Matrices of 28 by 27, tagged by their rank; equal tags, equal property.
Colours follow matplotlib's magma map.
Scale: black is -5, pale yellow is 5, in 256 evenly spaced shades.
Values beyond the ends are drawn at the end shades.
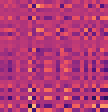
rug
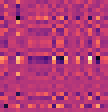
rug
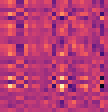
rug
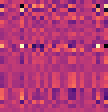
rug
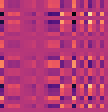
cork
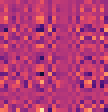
rug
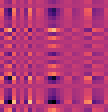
cork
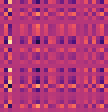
cork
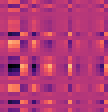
cork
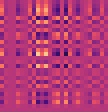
cork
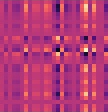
cork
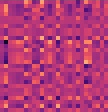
rug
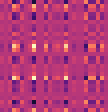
cork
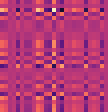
cork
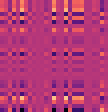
cork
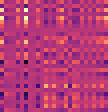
rug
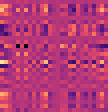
rug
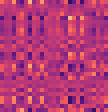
rug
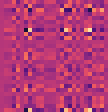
rug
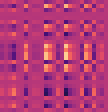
cork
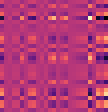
cork
